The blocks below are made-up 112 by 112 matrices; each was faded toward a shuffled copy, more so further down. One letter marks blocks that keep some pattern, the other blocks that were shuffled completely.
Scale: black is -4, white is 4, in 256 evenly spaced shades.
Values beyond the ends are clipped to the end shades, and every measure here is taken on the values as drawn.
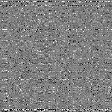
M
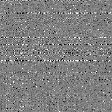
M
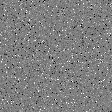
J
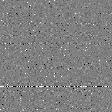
M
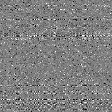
M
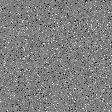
J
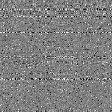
M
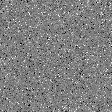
J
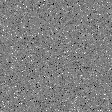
J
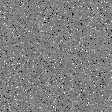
J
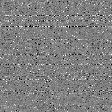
M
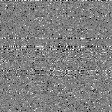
M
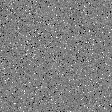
J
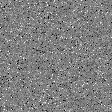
J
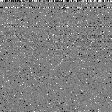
M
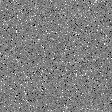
J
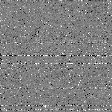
M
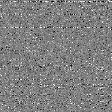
M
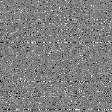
M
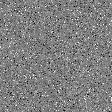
J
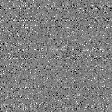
M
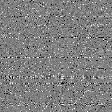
M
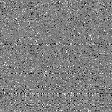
M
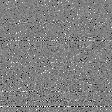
M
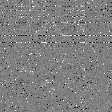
M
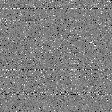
M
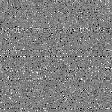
M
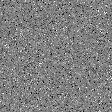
J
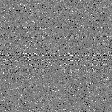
M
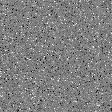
J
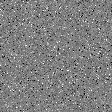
J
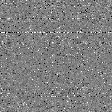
M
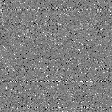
M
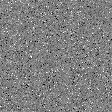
J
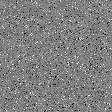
J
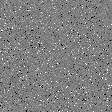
J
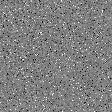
J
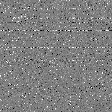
M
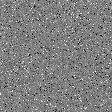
J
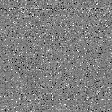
M
